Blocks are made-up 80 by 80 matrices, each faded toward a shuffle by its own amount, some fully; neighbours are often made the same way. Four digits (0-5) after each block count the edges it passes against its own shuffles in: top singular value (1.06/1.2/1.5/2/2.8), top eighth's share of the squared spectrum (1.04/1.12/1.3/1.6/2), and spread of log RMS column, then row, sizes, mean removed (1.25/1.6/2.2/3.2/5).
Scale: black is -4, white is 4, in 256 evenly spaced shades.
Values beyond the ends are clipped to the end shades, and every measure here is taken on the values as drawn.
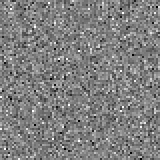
3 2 1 0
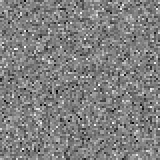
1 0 0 0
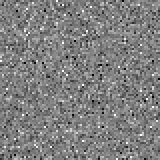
2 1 0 0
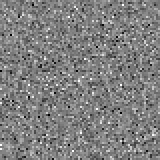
0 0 0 0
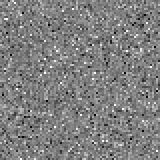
1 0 0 0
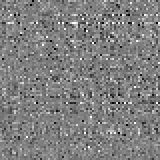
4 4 1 3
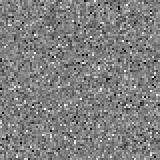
2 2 0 0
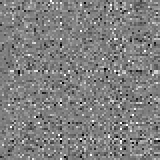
4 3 2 2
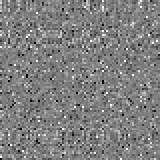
4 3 2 2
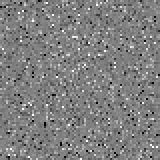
2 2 0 0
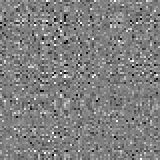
4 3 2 2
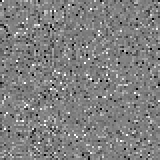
3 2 1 0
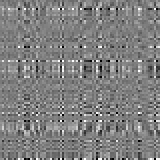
5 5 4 4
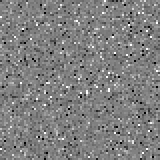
0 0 0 0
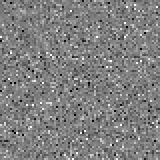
2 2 0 0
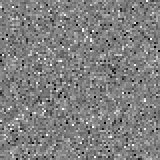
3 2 0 0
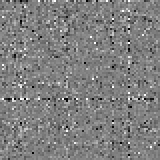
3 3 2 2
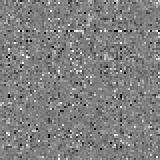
2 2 2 2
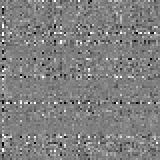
3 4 3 4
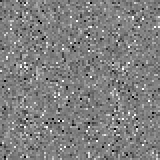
1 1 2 0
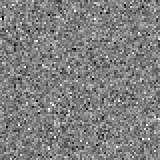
0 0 0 0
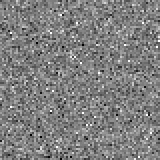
0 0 0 0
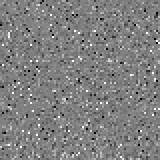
2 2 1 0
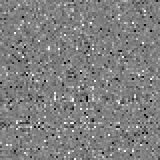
3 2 1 1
